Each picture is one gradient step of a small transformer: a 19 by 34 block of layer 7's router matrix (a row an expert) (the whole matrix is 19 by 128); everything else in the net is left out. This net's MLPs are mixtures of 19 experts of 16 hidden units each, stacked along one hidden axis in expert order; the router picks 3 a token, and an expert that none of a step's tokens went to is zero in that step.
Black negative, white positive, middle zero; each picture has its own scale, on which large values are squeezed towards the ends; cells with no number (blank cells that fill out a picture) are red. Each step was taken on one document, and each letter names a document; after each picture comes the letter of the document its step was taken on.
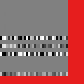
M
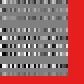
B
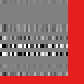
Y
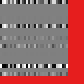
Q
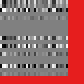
B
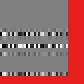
Y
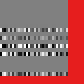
Y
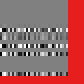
Y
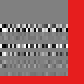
Q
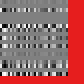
Q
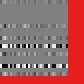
Q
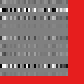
B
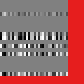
M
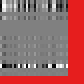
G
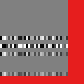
M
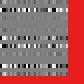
B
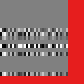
Y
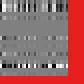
G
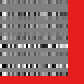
Q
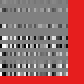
Q
